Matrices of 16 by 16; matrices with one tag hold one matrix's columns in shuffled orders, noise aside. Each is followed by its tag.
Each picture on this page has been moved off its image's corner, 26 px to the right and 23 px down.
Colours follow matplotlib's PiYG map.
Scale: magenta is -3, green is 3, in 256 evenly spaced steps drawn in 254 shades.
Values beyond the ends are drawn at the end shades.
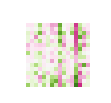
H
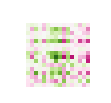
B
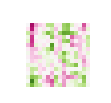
H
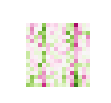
H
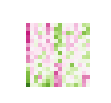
H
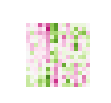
H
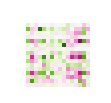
B
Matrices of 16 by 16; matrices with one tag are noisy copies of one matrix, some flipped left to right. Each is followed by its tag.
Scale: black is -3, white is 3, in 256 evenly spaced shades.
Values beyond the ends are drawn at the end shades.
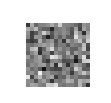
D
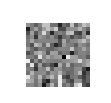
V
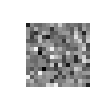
D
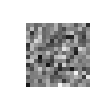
D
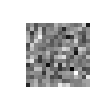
D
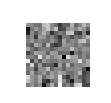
V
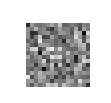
D
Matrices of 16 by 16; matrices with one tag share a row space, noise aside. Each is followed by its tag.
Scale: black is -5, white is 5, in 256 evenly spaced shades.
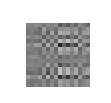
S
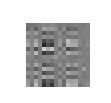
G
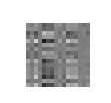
G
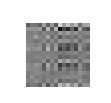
S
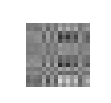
S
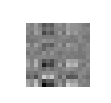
G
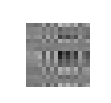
S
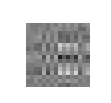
S
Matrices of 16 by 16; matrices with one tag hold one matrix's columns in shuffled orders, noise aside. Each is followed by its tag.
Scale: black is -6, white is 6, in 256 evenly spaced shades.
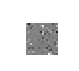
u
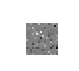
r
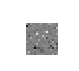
r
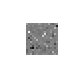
r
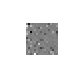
u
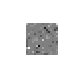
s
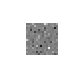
s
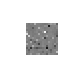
r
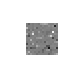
r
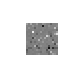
r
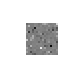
s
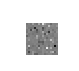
s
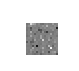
s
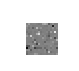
r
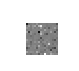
u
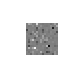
s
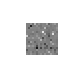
r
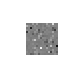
s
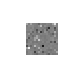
s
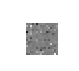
u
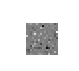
r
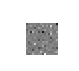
u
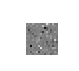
s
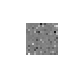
u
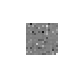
u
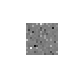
s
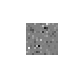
s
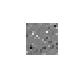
r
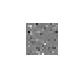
u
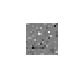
r
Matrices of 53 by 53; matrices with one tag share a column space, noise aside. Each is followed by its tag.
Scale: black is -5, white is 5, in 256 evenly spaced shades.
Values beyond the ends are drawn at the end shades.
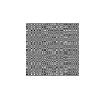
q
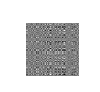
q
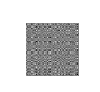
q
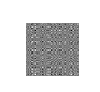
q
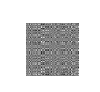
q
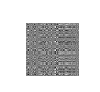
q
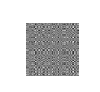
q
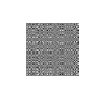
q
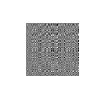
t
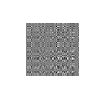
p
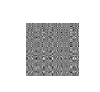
p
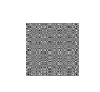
q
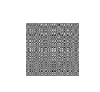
t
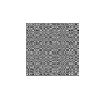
q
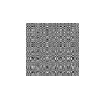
p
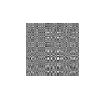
p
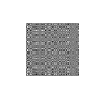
q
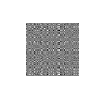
q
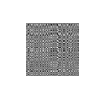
t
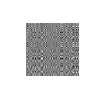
p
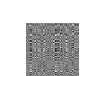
t
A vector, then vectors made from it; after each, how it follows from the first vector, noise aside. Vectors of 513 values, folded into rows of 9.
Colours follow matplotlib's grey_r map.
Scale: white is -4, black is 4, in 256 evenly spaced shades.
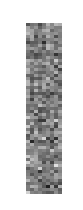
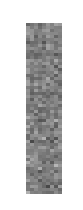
shrunk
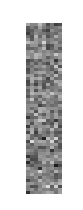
negated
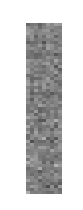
shrunk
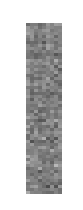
shrunk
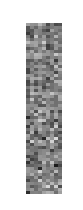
negated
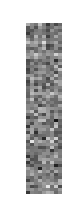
negated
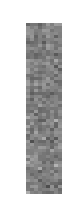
shrunk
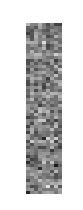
negated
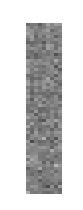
shrunk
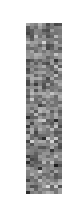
negated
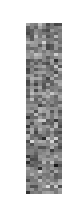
negated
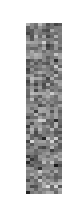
negated
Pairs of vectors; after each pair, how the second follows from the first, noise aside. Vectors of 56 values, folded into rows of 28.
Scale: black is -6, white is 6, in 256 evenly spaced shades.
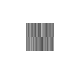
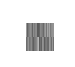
reversed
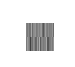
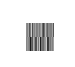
scaled up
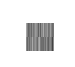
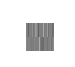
partly zeroed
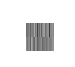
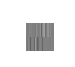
partly zeroed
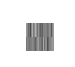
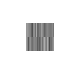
reversed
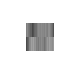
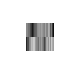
scaled up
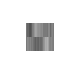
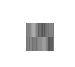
reversed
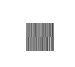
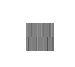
partly zeroed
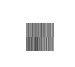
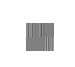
partly zeroed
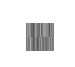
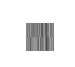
reversed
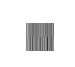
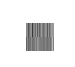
reversed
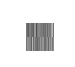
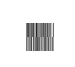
scaled up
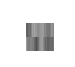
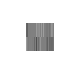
partly zeroed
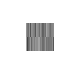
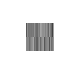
reversed
